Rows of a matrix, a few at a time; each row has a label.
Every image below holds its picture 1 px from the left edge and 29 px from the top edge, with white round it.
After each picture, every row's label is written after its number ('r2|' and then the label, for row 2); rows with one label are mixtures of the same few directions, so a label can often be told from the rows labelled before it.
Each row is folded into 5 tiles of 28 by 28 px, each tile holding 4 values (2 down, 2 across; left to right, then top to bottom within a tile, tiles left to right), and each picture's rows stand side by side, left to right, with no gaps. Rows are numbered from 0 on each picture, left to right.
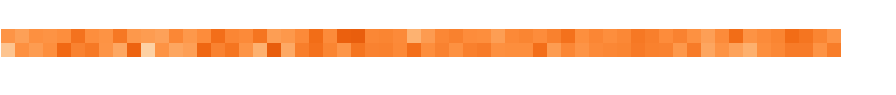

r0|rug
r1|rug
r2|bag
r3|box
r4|box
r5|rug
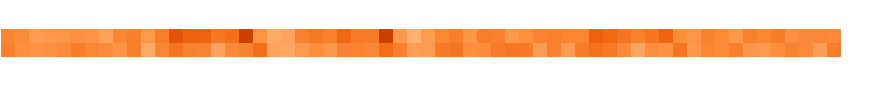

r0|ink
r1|ink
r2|ink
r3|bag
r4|ink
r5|box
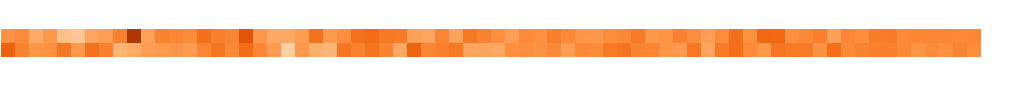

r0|bag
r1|ink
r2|rug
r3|box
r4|rug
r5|bag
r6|ink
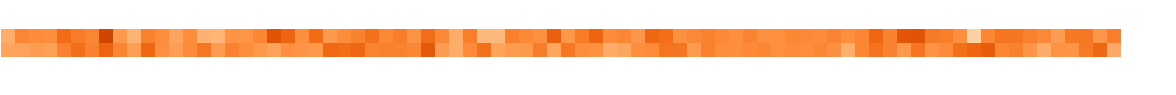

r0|ink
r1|bag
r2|box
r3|bag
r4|rug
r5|bag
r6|bag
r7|rug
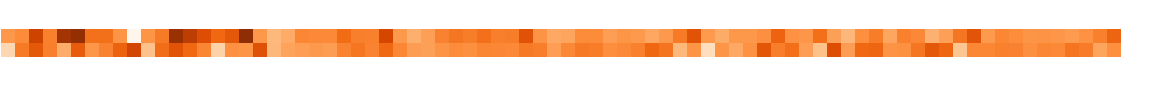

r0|bag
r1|ink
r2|ink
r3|ink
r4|bag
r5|rug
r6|bag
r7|bag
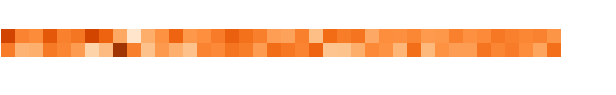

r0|bag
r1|rug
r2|box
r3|rug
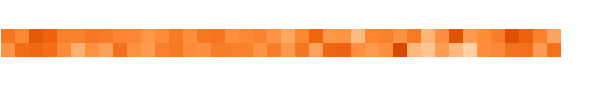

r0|ink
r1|bag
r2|box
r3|rug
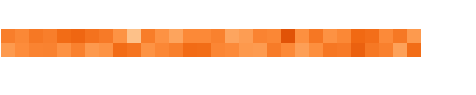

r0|bag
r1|rug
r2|box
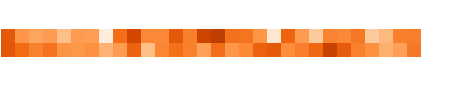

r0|ink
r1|bag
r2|rug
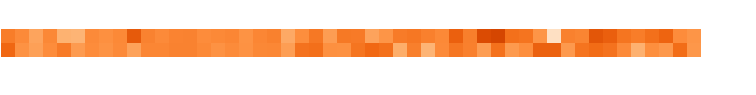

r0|bag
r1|ink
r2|bag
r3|bag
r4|ink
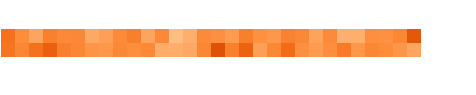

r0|rug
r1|ink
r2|bag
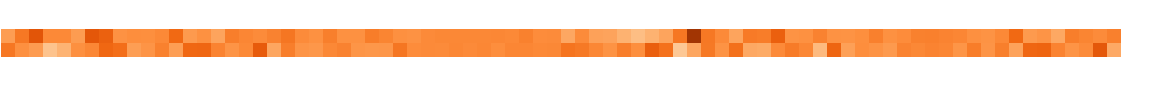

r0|rug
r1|box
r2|bag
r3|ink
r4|bag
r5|box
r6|rug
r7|box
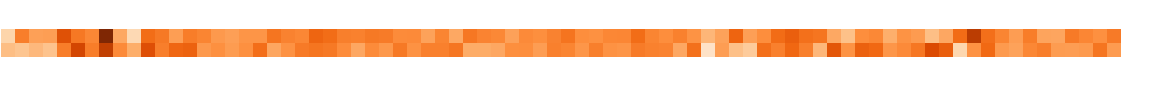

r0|ink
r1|rug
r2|ink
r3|box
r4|box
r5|rug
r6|bag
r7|bag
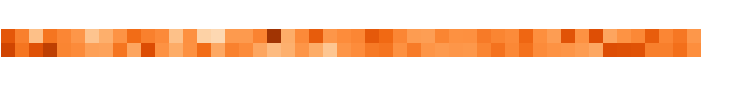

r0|rug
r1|bag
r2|rug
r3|ink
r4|box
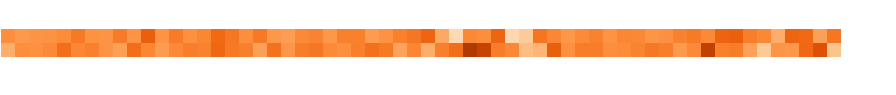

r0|rug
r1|box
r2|bag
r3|rug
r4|bag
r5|rug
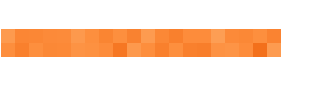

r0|box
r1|box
